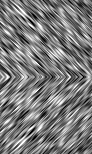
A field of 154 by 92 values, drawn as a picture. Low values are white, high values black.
Histogram: bell-shaped. Odd rows or columns: none. Average level on the scale: 50%. Slope: none. Mirror symmetry: top to bottom.
